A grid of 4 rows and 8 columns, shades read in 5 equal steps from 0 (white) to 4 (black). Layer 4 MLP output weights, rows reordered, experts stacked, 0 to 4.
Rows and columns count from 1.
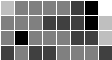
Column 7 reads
4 4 3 2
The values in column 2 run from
2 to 4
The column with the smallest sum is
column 8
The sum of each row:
16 20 19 20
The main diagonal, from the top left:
1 2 2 3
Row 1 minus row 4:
-2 0 -1 -1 0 1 2 -3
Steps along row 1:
up same same same up up down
